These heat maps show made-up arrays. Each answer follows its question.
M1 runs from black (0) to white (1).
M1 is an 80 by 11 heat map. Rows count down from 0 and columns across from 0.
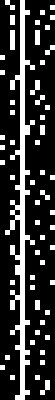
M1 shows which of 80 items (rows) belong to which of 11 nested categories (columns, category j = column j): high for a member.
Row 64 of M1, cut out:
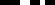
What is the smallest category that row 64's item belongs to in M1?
5
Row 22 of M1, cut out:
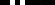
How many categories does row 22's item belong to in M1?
2
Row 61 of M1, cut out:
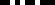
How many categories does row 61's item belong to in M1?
3
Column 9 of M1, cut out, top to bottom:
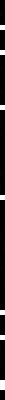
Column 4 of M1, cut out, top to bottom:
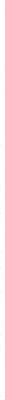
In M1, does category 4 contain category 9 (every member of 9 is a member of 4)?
yes
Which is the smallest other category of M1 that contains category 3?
4
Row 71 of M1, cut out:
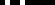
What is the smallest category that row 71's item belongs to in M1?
1
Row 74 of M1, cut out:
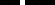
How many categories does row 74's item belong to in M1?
1
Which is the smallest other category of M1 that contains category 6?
4
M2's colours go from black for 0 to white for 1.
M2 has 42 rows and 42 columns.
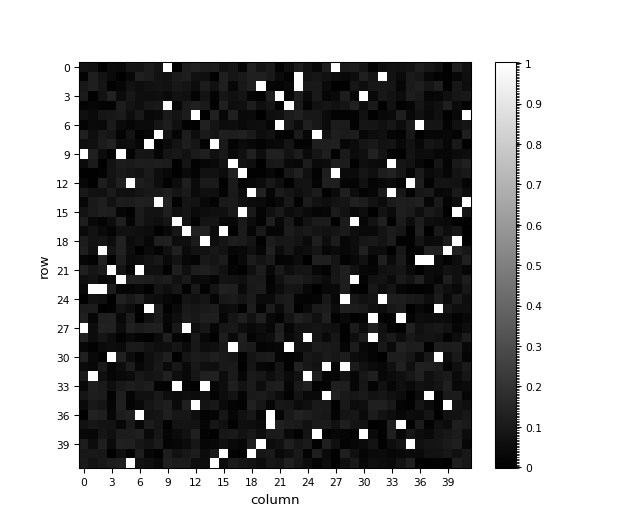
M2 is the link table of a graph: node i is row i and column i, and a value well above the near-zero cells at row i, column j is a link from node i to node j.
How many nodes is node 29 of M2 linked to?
2
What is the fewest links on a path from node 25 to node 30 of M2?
2
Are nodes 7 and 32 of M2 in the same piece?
yes
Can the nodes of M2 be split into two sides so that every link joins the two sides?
no
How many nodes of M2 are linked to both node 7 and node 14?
1
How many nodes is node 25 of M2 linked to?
2
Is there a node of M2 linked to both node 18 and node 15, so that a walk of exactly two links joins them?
yes
